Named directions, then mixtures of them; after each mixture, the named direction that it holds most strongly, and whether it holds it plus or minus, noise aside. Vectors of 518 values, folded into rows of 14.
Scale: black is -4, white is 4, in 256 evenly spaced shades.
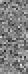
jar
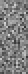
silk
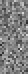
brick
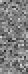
jar, plus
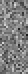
brick, minus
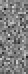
silk, plus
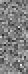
jar, plus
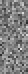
brick, plus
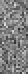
silk, plus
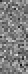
jar, minus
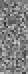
silk, minus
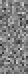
brick, plus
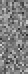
brick, minus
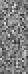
silk, plus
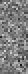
jar, minus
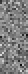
jar, minus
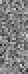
jar, plus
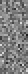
brick, minus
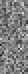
brick, plus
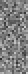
silk, minus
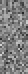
brick, minus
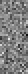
brick, minus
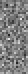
silk, minus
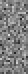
silk, plus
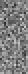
silk, minus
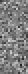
jar, minus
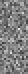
brick, plus
